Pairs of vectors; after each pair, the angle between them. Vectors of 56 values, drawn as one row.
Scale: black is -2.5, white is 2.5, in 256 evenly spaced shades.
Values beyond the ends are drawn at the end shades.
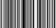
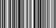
orthogonal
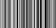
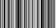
orthogonal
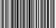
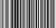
nearly parallel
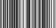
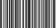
partly aligned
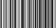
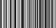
nearly parallel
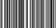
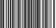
partly opposed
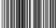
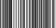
orthogonal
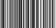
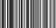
partly aligned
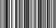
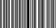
partly aligned
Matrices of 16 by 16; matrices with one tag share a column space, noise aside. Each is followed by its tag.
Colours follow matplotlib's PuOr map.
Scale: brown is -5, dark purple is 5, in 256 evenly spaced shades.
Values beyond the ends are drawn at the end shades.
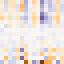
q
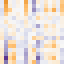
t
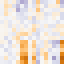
t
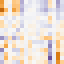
t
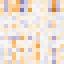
t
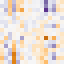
t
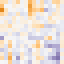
t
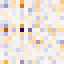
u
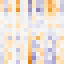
t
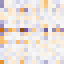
u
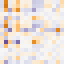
u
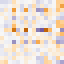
u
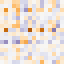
u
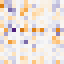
u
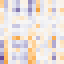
t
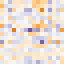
u
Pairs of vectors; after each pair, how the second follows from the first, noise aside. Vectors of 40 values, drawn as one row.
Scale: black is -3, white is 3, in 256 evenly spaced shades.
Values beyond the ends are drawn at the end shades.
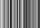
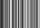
negated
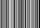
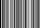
reversed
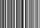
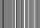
partly zeroed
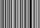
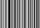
reversed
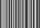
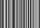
reversed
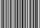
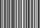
negated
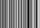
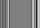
partly zeroed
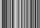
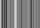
partly zeroed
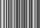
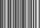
reversed
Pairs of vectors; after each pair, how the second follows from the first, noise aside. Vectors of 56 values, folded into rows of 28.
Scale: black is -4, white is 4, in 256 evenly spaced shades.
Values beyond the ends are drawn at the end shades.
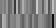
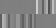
partly zeroed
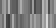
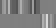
partly zeroed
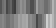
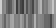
shuffled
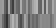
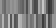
reversed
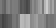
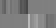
partly zeroed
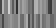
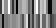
scaled up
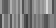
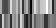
scaled up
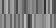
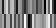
scaled up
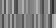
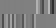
partly zeroed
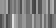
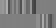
partly zeroed
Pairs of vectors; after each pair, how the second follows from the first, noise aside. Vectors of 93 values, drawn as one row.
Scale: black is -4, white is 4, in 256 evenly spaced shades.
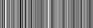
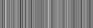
shrunk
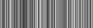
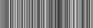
wrapped around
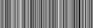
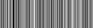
reversed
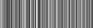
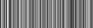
wrapped around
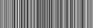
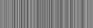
shrunk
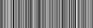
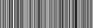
sign-scrambled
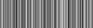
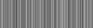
shrunk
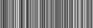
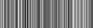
sign-scrambled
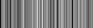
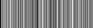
sign-scrambled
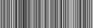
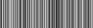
wrapped around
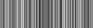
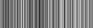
sign-scrambled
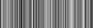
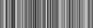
wrapped around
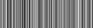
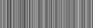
shrunk
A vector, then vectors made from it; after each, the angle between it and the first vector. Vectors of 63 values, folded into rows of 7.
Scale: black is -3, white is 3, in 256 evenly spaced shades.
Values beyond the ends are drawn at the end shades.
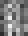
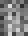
nearly parallel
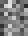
partly aligned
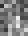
partly aligned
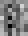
nearly opposite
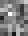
partly aligned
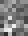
partly aligned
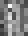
nearly parallel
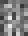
nearly parallel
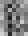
nearly opposite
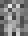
nearly parallel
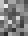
orthogonal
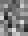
partly opposed
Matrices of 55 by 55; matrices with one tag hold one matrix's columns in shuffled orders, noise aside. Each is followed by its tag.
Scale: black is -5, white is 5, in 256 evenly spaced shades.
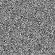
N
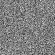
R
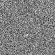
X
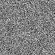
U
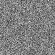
R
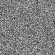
R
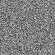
N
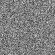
X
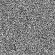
N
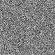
N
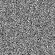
R
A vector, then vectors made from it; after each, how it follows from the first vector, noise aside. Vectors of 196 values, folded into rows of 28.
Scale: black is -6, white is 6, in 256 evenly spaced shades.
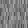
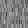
wrapped around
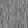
shrunk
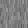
shrunk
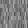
copied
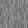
shrunk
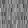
wrapped around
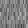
sign-scrambled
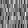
scaled up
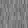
shrunk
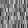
scaled up
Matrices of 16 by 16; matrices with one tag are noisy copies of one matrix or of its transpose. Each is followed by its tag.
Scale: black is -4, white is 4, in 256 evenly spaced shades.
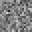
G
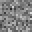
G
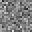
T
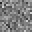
T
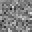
G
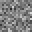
G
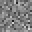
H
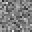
T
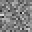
H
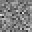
H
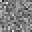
T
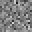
H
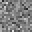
T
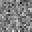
G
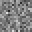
G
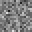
G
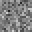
G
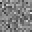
T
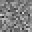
H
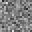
T
